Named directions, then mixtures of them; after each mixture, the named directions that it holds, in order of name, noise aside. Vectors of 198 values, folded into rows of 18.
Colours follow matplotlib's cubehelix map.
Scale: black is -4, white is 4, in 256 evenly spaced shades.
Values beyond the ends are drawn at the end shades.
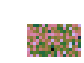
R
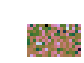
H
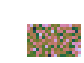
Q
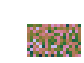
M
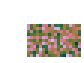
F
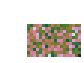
Q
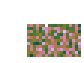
F, H, R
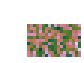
F, R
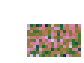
F, H, R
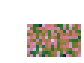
F, Q, R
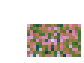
F, M, R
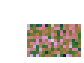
F, H, R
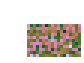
F, H, R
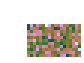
F, H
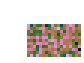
F, H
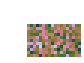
F, H, M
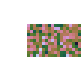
F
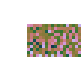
M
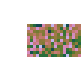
F, M, R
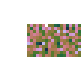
F, H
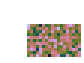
F, H, Q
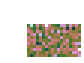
H, Q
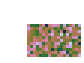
H, M, R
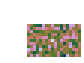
F, R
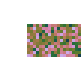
Q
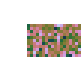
F, M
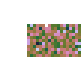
H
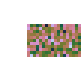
F, H, R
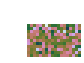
H, Q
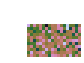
H, M, R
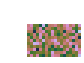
H, Q, R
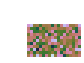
M, Q, R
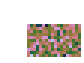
F, H, R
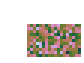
H, M
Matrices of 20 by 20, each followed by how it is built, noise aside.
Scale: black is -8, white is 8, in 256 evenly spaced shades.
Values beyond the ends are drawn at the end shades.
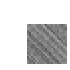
Toeplitz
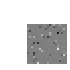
sparse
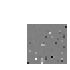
sparse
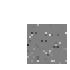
sparse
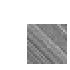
Toeplitz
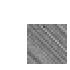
Toeplitz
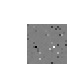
sparse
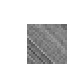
Toeplitz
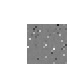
sparse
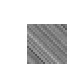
Toeplitz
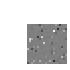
sparse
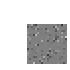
sparse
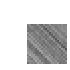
Toeplitz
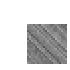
Toeplitz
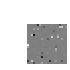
sparse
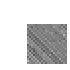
Toeplitz
